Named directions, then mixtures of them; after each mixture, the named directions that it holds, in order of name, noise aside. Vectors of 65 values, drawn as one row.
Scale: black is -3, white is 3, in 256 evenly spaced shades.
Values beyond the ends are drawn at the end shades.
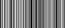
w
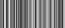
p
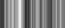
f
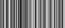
p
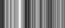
f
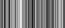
f, p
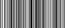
f, w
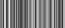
p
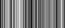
f, w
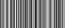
p, w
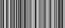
p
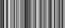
f, p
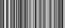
p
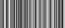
p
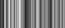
f, p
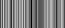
w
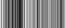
f, w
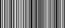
w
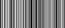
w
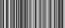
p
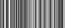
p
